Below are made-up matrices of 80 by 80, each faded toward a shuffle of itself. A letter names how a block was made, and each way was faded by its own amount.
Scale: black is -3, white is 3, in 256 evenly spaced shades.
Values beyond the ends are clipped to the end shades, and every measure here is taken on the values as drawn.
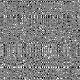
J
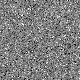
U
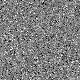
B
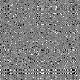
J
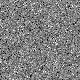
B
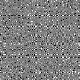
J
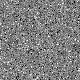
U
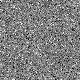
B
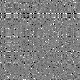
J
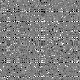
J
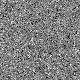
B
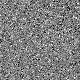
B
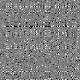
J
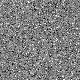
B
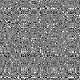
J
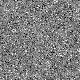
B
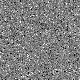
U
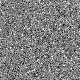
B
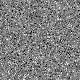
U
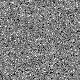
U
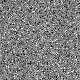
U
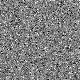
B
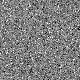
B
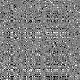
J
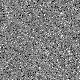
U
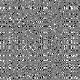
J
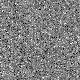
U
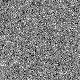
B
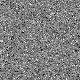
U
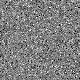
U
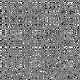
J
